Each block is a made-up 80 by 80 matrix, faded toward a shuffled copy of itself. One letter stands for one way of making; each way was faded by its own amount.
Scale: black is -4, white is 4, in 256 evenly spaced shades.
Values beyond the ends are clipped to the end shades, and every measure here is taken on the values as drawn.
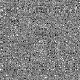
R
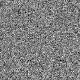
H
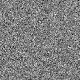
H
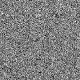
H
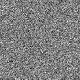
H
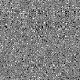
R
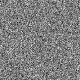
H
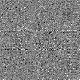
R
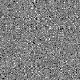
R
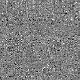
R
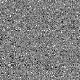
R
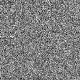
H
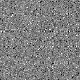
R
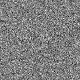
H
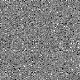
R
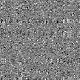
R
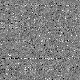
R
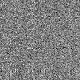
H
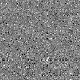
R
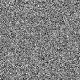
H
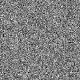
H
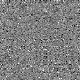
R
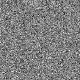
H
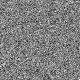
H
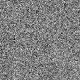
H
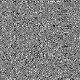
R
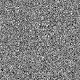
H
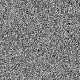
H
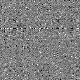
R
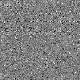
R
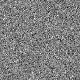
H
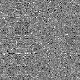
R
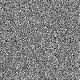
H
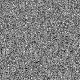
H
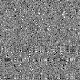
R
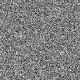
H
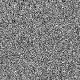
H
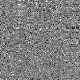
R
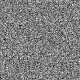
H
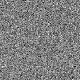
H
